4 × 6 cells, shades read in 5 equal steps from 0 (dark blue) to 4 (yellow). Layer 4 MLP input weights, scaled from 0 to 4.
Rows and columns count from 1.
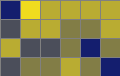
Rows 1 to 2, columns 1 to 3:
0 4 3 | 1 3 3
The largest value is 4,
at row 1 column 2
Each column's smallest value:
0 1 1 2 0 0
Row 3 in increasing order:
0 1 1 2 2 3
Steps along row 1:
up down same same same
